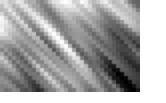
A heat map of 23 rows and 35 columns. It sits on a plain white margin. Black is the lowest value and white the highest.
Mirror symmetry: none. Ninth with the lowest average: bottom right. Grain: diagonal, down to the right. Slope: up to the top left.
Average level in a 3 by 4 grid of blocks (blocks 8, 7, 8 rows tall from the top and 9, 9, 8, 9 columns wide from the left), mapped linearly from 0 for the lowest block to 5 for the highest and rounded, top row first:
5 4 4 4 | 4 4 3 1 | 2 3 3 0
